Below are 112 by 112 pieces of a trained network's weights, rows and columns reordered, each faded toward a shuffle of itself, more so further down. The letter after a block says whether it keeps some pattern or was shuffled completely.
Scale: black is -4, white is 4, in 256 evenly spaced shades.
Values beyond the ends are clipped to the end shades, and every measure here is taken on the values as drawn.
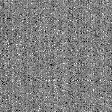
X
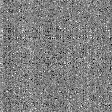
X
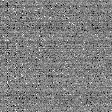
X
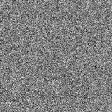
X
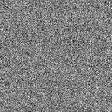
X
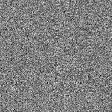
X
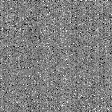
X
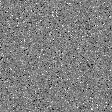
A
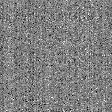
X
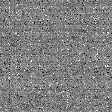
X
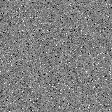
A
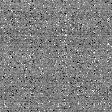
X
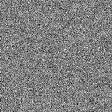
X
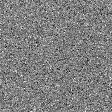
A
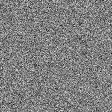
A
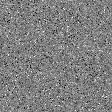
A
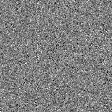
X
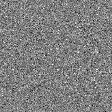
X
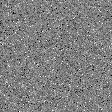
A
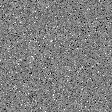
A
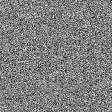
X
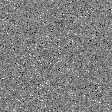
A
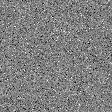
A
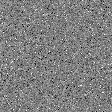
A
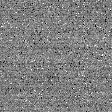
X
